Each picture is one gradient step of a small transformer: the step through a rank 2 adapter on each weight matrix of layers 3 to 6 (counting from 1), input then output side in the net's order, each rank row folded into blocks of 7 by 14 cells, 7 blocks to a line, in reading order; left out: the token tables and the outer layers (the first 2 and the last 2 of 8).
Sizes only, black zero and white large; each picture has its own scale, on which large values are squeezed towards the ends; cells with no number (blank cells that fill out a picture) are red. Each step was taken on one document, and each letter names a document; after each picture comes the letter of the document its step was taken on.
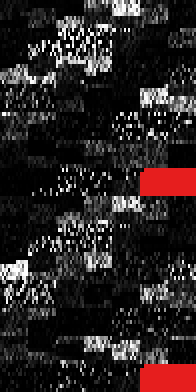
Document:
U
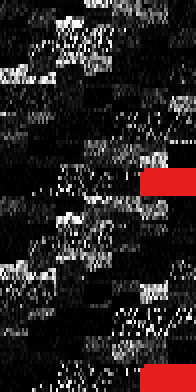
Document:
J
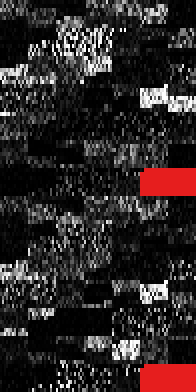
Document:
J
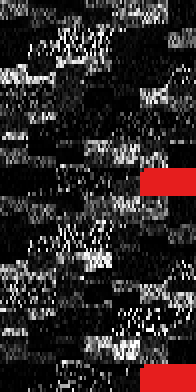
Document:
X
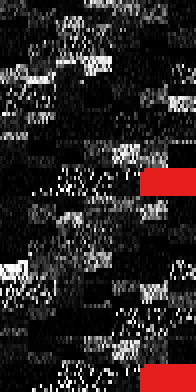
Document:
J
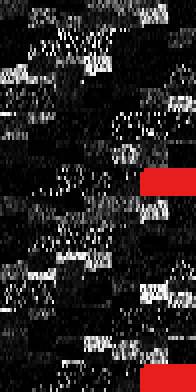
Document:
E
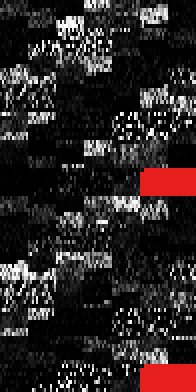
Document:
U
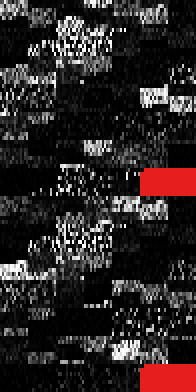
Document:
J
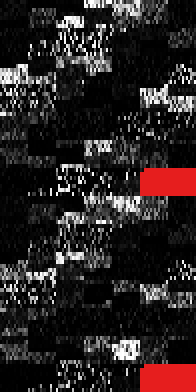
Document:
X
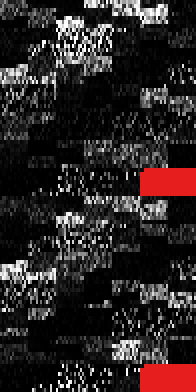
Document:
J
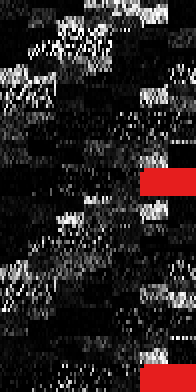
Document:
U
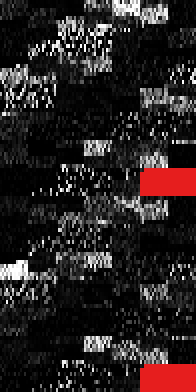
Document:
U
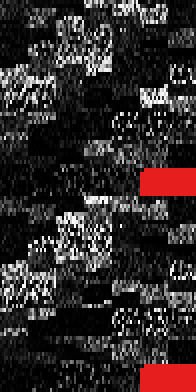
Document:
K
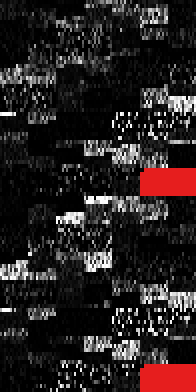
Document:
K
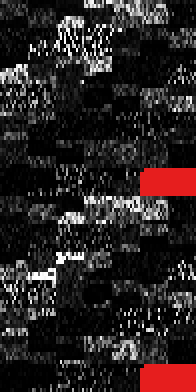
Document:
X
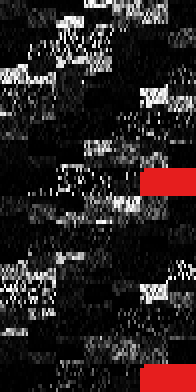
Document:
X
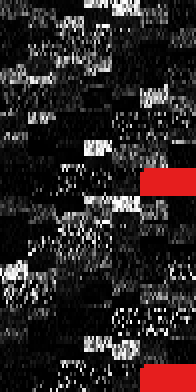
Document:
K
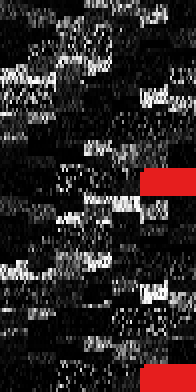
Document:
K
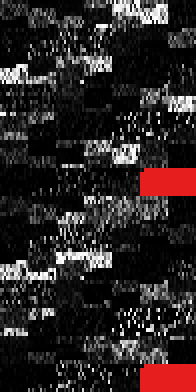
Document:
X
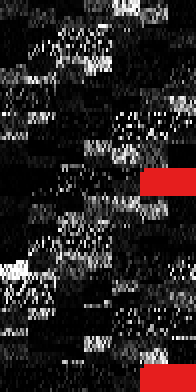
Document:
U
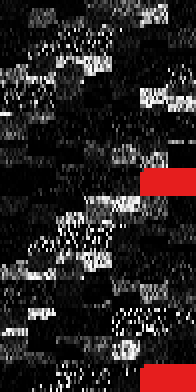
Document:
E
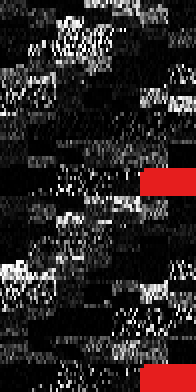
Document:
J
